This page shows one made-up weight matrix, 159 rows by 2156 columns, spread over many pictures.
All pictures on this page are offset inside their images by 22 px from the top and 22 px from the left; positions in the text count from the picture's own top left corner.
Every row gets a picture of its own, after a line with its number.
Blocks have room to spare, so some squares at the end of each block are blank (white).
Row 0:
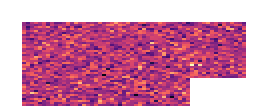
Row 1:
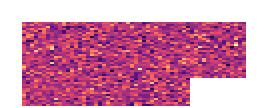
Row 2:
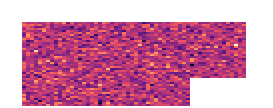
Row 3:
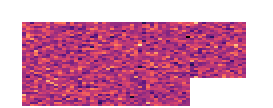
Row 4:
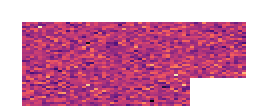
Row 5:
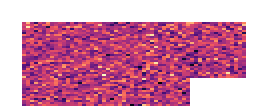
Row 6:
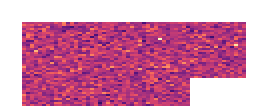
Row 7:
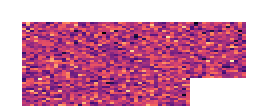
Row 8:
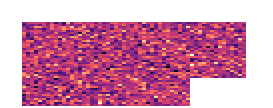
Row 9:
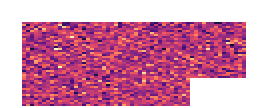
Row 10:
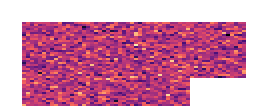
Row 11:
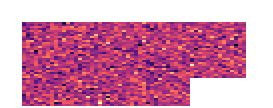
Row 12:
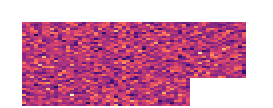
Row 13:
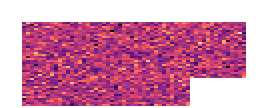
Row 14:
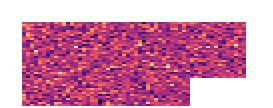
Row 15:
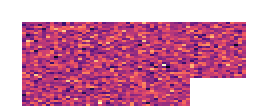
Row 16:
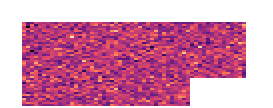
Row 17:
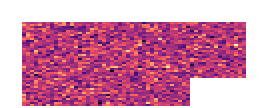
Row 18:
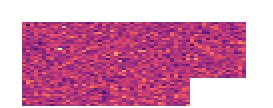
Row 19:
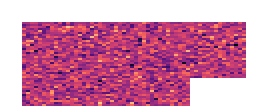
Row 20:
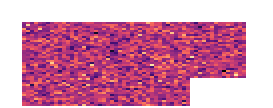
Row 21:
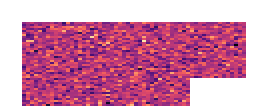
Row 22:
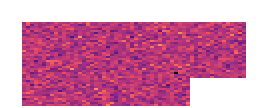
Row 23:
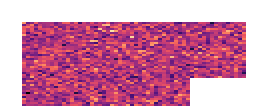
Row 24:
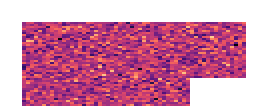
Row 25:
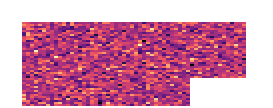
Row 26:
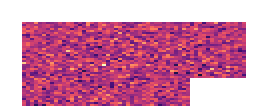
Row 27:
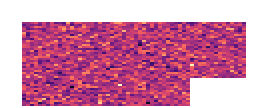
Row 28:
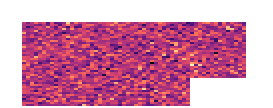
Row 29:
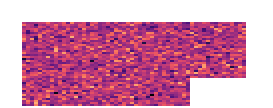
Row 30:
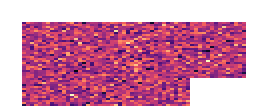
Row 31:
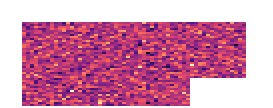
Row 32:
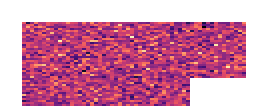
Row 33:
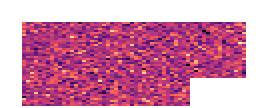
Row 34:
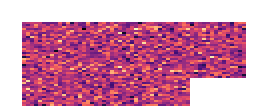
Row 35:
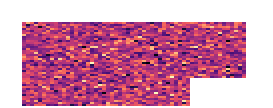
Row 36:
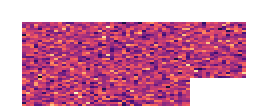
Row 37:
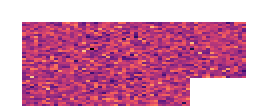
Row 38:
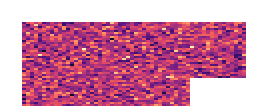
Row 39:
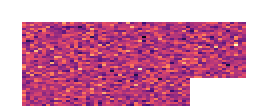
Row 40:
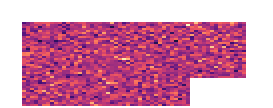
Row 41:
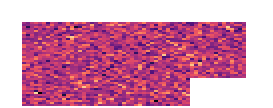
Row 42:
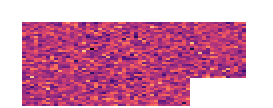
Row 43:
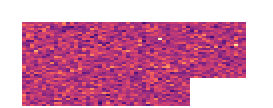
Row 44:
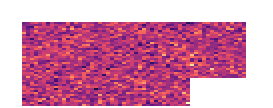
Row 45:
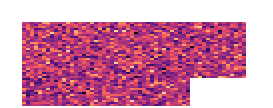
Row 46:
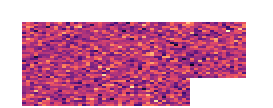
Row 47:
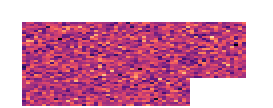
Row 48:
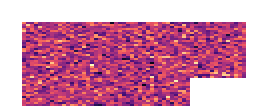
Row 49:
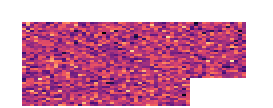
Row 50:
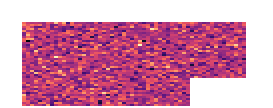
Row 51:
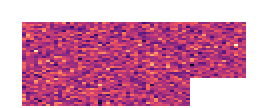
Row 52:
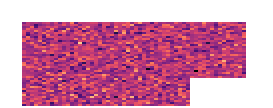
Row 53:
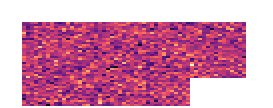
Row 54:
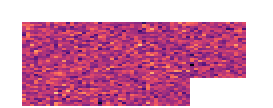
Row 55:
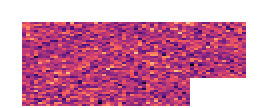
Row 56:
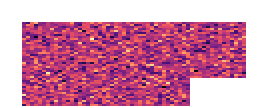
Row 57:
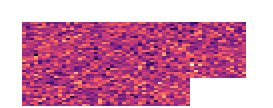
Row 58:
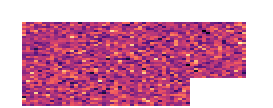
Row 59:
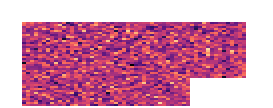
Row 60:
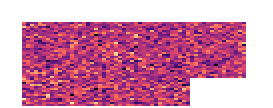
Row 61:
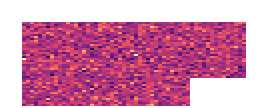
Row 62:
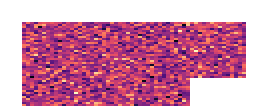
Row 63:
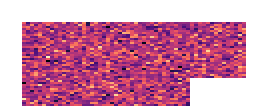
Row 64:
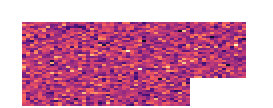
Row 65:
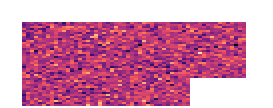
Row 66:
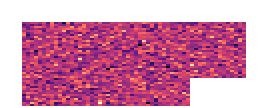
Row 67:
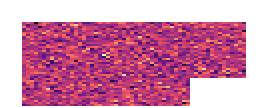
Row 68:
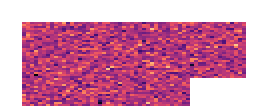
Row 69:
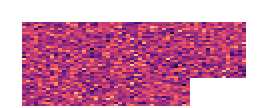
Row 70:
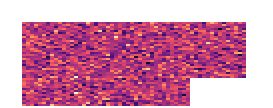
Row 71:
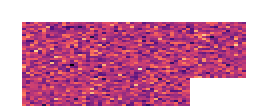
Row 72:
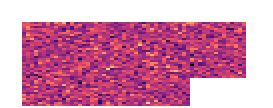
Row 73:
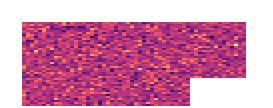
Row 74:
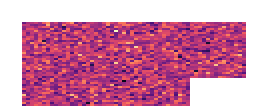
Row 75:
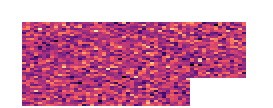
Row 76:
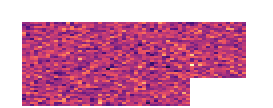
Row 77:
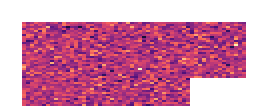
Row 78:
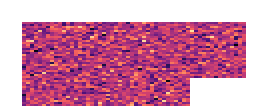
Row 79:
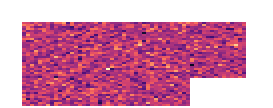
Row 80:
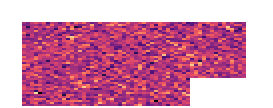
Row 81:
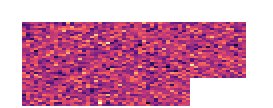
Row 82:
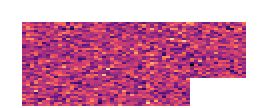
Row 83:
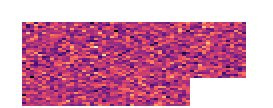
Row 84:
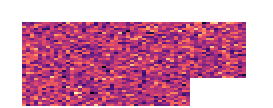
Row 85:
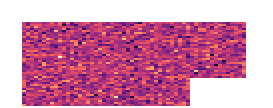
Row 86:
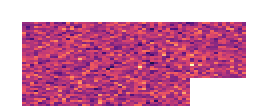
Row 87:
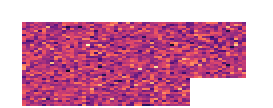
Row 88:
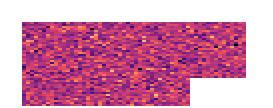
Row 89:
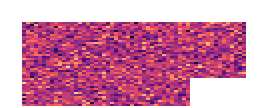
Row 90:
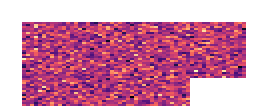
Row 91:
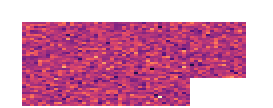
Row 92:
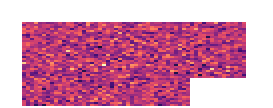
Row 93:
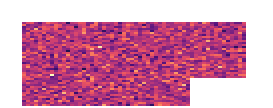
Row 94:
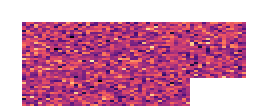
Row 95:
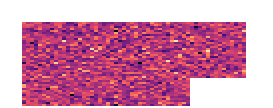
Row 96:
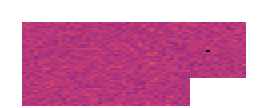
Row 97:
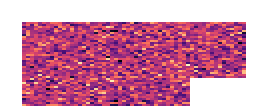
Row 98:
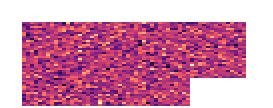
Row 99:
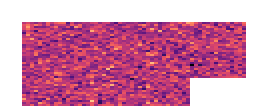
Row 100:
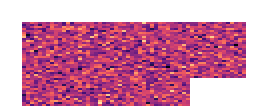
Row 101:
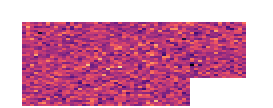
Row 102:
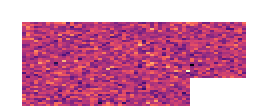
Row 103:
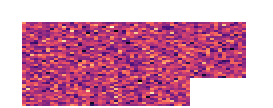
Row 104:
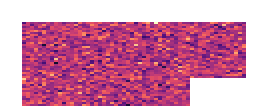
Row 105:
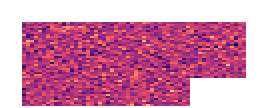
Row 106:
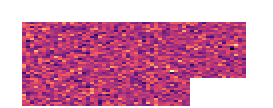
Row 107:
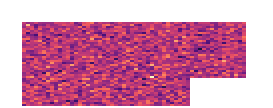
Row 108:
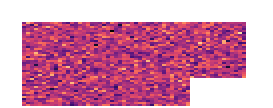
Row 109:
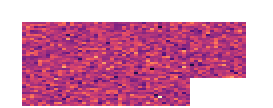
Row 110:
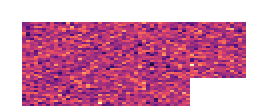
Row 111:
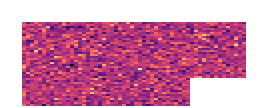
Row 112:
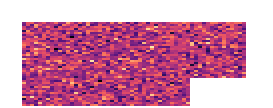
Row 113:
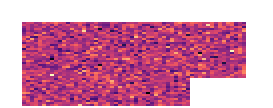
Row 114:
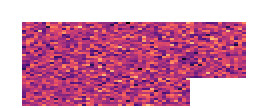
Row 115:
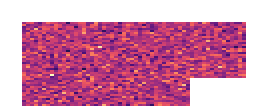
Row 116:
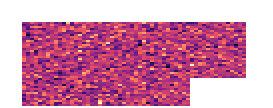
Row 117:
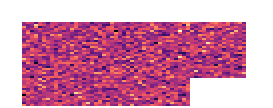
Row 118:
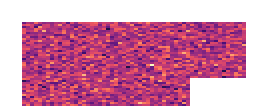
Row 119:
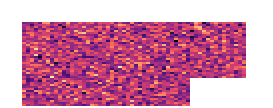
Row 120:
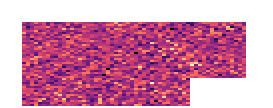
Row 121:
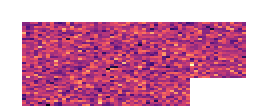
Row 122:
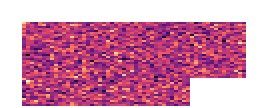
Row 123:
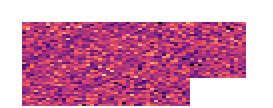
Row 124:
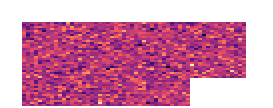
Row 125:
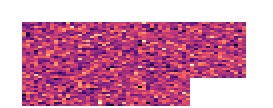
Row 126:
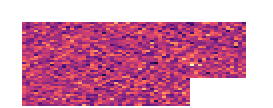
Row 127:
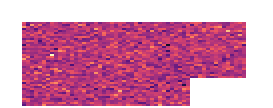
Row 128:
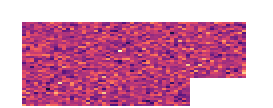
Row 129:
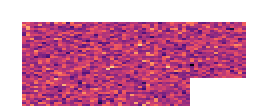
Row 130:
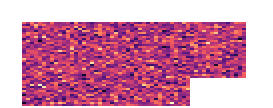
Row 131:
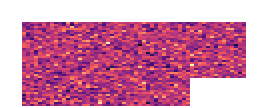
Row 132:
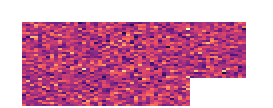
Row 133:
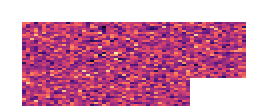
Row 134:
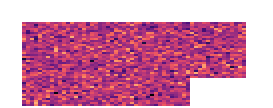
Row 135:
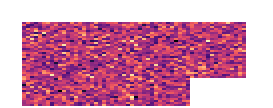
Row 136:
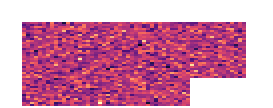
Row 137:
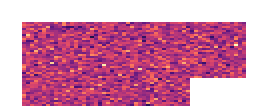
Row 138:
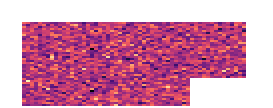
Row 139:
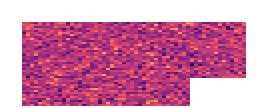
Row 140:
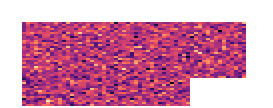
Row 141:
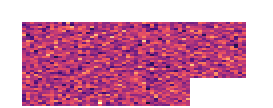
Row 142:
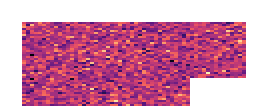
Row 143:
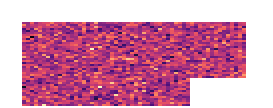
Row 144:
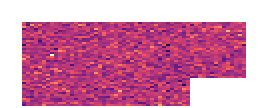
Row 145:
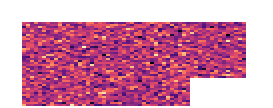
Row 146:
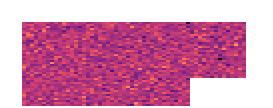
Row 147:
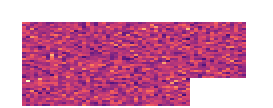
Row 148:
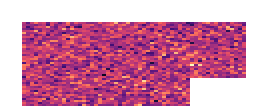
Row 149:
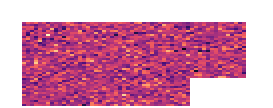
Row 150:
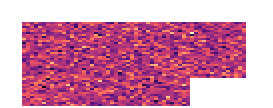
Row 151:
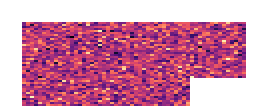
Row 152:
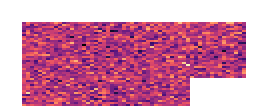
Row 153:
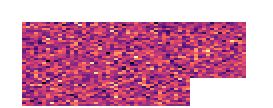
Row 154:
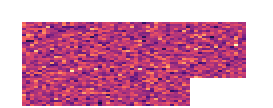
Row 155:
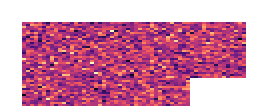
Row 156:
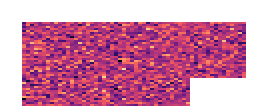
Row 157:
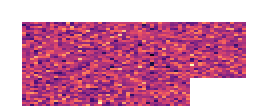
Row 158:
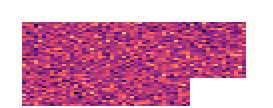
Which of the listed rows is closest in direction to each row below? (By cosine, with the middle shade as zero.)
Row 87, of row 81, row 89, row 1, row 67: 1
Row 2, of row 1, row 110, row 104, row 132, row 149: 1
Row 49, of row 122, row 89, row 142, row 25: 89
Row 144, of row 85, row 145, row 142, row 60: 60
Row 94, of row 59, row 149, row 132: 132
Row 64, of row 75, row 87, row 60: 87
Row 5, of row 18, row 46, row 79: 46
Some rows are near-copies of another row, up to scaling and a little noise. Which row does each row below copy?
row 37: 42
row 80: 41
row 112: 94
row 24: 47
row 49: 7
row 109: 91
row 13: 108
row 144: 127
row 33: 58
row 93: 115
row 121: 53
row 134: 29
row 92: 26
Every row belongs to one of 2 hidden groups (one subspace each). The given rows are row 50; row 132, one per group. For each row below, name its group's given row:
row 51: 50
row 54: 50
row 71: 50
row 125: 50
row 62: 132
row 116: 50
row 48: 132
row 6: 50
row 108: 132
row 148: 50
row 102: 50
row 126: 50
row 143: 132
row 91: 50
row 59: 132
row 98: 50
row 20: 132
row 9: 132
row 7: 132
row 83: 132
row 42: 132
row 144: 132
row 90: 132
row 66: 50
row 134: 132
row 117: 132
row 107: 132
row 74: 132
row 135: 132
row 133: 132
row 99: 50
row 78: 50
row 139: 50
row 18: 132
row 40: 132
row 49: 132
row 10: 132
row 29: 132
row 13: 132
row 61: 132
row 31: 50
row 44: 50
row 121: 50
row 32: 132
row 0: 50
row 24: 50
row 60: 132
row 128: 132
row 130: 132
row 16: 132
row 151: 132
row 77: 50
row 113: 132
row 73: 50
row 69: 132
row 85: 132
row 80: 50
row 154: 50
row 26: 132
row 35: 132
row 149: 132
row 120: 50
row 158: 132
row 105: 50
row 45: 132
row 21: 50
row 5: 50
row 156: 132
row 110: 50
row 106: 50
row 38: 132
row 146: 50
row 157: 50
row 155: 132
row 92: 132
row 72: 50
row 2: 50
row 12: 132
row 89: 132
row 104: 132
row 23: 132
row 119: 132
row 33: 132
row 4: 132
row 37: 132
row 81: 50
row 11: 50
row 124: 50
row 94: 132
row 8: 50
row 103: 132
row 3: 50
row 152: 132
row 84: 132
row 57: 50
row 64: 50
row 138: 132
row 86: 50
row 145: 132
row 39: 50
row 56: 132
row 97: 132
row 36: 132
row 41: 50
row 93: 132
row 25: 50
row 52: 132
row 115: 132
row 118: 132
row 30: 132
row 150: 132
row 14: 50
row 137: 50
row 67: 132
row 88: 50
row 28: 50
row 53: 50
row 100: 50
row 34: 132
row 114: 50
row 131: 50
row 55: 50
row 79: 50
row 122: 132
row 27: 50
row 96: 50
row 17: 50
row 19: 50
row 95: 132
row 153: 132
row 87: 50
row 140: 132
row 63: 132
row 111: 50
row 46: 50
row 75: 50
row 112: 132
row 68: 50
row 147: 132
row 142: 132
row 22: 132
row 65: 50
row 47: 50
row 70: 132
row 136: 50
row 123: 50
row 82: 50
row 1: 50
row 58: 132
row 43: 50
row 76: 50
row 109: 50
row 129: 50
